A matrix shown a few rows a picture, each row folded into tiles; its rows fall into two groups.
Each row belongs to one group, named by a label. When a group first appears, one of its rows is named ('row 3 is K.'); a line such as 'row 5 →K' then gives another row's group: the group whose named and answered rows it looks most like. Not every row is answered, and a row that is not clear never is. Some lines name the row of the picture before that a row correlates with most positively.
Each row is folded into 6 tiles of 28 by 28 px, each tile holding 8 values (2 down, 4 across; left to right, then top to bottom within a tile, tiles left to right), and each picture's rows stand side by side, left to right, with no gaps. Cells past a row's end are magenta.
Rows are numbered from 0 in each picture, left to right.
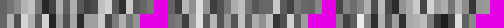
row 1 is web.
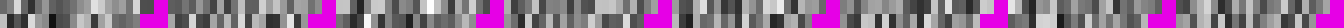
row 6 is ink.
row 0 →ink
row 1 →web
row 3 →web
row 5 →web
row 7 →web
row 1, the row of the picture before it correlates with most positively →2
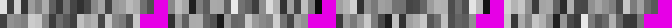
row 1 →ink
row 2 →ink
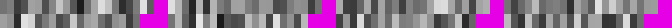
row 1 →ink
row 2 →web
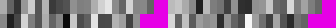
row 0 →web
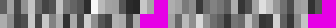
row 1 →ink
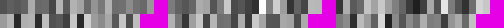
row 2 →web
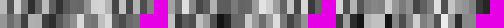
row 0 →ink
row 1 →ink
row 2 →ink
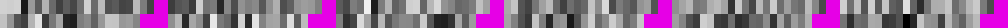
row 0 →ink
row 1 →web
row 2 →web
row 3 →ink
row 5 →ink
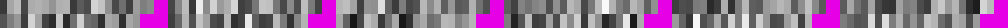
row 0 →ink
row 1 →ink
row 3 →web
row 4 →web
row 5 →web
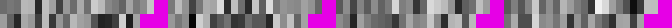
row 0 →web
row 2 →web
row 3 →web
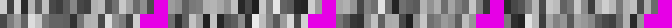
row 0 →ink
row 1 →web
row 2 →ink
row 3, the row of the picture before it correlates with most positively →0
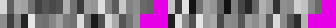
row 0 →ink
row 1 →ink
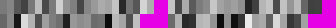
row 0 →web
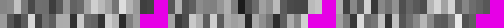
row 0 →ink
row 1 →web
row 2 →web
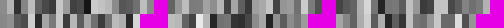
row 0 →web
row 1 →ink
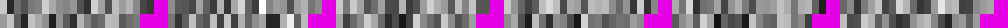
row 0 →ink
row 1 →web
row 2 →ink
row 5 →web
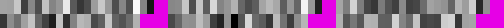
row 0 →ink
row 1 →ink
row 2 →ink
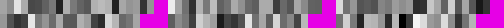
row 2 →ink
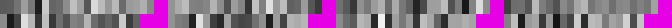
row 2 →web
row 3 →web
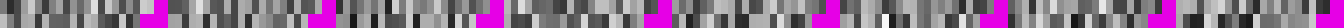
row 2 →web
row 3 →ink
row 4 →ink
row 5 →web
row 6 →ink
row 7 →ink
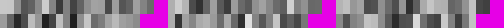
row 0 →ink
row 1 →ink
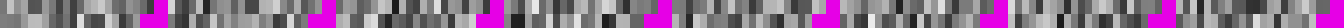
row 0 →ink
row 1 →web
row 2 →ink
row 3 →web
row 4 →web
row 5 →ink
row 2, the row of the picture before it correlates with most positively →0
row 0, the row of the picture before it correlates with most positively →2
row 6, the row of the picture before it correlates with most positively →1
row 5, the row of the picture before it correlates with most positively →0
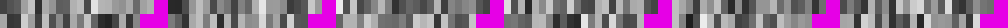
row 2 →ink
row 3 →ink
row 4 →ink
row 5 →web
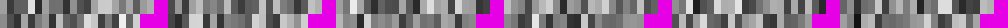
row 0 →web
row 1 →web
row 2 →ink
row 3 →ink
